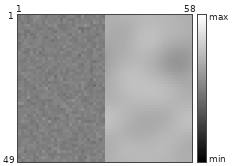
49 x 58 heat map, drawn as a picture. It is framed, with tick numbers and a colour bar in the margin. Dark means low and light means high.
It is made of 1 by 2 panels. Panel 1,1: middling, fine-grained, faint in contrast. Panel 1,2: high, smooth, faint in contrast.
